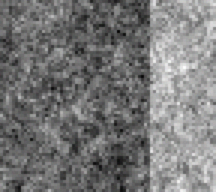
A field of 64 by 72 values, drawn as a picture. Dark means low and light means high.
Seam: vertical, 70% of the way across, the right part higher. Grain: blotchy. Stripes: none.
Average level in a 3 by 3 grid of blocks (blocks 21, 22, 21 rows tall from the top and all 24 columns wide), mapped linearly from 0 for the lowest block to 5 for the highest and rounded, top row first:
105
115
105
